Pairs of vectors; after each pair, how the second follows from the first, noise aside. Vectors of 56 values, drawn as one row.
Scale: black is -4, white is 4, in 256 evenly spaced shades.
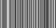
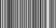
reversed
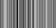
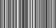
sign-scrambled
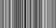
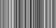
reversed
